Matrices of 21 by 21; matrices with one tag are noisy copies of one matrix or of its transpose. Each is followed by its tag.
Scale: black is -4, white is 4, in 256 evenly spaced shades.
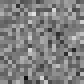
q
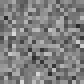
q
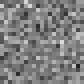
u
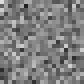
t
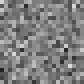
t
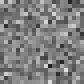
t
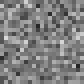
u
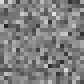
t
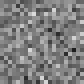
q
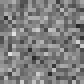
q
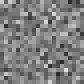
t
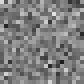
t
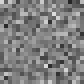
t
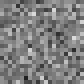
q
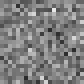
q
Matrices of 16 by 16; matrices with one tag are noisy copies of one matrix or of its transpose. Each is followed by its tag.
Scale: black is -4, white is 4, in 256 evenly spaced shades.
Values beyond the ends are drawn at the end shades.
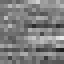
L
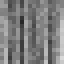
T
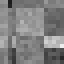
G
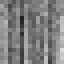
T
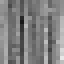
T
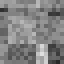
G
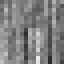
L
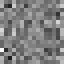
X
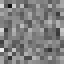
X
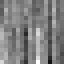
L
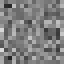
X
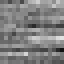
L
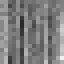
T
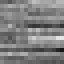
L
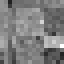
G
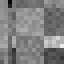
G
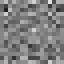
X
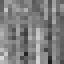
L
